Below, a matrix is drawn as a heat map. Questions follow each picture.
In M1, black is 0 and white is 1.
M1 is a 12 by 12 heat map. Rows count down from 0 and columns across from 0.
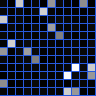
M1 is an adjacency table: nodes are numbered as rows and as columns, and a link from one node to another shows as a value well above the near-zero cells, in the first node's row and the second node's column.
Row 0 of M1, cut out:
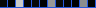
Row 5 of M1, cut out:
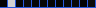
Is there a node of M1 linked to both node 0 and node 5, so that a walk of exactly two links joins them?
no
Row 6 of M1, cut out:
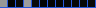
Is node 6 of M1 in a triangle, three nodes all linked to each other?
no
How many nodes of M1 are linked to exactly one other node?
7
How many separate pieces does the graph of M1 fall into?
4
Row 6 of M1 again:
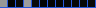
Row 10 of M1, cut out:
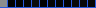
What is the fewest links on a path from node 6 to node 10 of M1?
2
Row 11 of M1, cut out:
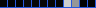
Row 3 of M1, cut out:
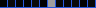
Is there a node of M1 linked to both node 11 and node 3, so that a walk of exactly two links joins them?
no
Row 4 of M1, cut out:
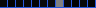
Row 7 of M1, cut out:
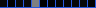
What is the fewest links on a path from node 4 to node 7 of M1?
1
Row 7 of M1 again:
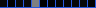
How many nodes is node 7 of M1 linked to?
1
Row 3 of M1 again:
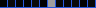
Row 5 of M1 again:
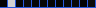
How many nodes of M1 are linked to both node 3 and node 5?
0
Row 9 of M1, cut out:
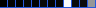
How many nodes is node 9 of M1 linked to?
2
